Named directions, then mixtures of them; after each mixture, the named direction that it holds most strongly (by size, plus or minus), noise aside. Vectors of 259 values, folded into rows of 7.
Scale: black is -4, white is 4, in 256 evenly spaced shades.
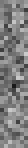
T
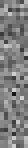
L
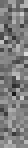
T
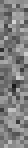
T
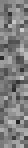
T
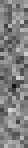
T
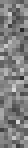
T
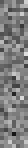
L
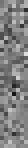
T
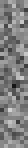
T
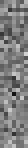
L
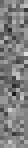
T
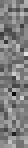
L
